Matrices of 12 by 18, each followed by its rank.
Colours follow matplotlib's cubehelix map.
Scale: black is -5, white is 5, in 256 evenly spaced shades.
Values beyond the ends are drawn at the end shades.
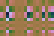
one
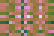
two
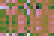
two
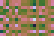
two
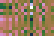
two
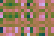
two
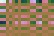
one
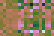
two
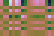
one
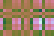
one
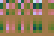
one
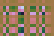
one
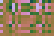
two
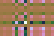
one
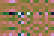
two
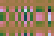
one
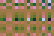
one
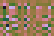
two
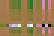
one
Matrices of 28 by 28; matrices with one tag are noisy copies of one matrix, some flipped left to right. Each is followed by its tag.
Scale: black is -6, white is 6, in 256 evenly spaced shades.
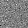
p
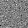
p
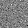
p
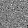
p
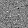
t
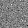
p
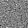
p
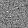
t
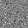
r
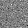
p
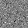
r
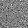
p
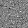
t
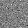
p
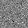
r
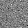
p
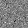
r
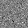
r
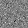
r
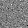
p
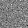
p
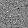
t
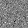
r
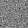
p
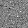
t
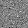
t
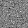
t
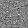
t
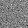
p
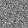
r
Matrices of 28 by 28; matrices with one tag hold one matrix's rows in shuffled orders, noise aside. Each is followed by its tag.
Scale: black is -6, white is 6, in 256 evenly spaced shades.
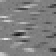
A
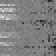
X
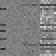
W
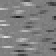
A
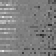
X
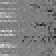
X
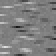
A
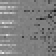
X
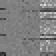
W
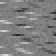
A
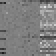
W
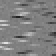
A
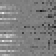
X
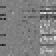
W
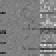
W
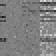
W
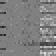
W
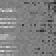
X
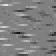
A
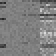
W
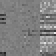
W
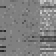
W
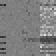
W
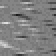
A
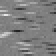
A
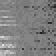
X
